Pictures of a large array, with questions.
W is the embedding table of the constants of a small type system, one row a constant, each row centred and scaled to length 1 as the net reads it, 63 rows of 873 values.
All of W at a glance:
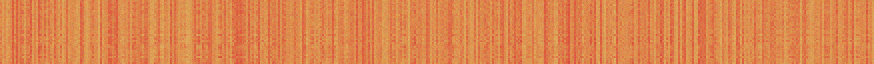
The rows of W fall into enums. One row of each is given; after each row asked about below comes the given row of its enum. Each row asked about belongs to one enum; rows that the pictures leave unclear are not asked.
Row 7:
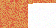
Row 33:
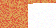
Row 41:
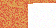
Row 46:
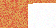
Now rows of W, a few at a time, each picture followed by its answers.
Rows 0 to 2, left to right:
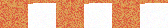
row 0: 41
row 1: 7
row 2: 33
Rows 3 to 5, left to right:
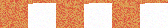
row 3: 7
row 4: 33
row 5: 41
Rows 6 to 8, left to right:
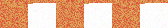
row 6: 41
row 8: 33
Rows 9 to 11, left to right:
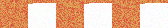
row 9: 7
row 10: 41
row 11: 33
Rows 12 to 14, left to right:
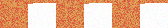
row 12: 41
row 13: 33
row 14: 46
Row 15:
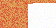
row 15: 41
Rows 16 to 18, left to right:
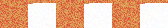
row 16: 33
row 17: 7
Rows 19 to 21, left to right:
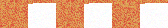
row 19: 7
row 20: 7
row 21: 41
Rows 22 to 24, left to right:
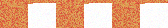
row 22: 41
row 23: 46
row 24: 41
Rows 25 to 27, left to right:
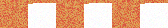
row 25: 46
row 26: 33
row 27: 7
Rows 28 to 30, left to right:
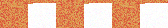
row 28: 41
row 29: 46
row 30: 41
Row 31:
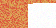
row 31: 33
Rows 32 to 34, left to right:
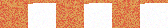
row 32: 41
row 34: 46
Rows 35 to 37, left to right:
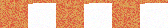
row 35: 7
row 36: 33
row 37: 41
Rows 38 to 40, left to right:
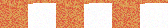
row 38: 33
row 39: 33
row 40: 41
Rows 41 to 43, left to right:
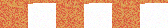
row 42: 33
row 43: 33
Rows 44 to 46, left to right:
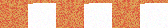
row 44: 33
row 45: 46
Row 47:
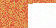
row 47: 7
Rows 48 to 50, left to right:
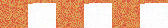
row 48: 33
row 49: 7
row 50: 7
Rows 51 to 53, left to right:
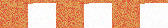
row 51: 41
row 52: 41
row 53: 7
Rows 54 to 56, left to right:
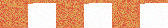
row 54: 41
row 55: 33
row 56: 7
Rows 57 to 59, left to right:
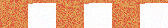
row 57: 7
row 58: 33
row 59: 41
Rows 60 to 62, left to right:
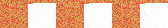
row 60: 33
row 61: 41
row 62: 33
